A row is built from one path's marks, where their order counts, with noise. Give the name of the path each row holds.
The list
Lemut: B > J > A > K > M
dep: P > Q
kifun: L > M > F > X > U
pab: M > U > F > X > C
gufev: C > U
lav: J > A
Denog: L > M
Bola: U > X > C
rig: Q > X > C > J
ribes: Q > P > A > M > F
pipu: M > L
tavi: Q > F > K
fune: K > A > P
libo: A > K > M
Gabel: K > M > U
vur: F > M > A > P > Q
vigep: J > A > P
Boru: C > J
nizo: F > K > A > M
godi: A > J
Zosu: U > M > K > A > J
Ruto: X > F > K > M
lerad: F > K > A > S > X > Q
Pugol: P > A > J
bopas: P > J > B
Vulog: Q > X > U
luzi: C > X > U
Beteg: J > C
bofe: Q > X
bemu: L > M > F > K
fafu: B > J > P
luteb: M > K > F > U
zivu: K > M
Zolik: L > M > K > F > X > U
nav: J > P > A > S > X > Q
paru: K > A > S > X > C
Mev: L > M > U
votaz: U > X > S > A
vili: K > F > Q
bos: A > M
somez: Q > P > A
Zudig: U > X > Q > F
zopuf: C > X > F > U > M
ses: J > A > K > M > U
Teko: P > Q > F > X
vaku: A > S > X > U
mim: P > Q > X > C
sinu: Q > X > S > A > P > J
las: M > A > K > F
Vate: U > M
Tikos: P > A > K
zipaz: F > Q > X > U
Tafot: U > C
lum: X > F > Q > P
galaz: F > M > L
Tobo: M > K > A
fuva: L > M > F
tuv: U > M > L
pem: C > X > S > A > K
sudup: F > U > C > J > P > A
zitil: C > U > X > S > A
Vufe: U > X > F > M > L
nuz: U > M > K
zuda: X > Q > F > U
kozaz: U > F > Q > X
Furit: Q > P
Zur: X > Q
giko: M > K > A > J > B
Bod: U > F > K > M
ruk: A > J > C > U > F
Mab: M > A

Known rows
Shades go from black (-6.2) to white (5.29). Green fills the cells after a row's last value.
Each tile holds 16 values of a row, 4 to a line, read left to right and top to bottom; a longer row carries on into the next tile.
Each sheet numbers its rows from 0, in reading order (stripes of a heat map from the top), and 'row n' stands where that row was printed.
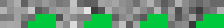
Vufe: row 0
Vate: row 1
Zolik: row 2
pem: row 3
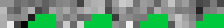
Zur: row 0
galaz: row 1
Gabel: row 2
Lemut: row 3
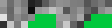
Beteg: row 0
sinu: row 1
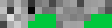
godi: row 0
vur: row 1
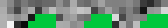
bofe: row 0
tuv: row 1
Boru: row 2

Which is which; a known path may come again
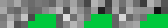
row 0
somez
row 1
bos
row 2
Mab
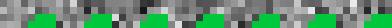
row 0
Vufe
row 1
bopas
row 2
Boru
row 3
rig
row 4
mim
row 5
Vate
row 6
Pugol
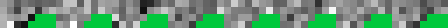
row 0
bofe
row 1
Bod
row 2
Beteg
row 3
luzi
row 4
lerad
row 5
gufev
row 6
Zolik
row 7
sinu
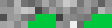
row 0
tuv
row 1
Gabel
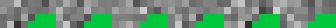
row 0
dep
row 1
lum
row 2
pab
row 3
ribes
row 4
Bola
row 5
giko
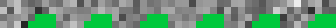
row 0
votaz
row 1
sudup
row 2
zopuf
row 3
vur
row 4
zitil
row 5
Tikos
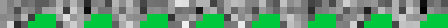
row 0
Furit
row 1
godi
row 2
ses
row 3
fune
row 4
libo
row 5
Lemut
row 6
paru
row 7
lav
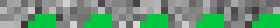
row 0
Zudig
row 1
zivu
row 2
galaz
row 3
las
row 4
pem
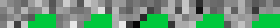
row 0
bemu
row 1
nizo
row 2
Zur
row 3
vigep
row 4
ruk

